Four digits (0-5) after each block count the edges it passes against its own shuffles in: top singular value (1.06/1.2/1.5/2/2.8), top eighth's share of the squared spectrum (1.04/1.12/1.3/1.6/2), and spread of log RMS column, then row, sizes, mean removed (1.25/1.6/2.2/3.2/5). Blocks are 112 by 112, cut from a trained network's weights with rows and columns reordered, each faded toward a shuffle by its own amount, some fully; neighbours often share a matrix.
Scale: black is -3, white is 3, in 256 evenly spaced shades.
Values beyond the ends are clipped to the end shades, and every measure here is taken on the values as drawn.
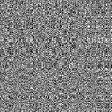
4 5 3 3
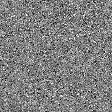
2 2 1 1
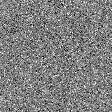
0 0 0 0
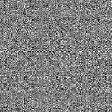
3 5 3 3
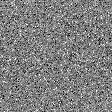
0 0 0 0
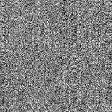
4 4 2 1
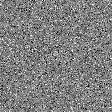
0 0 0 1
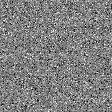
1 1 1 0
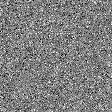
1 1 0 0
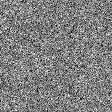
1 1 0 0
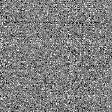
2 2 2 0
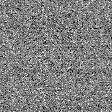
1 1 1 0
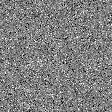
0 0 0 0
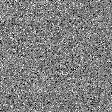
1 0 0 0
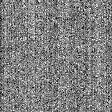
3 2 0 1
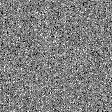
1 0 0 0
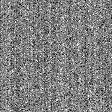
3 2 0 1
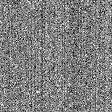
3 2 0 1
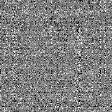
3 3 3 1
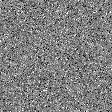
0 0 0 0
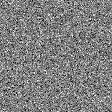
2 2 1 0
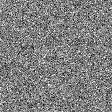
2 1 0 0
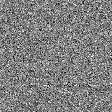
2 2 0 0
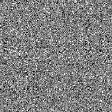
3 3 2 2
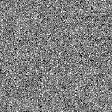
3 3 2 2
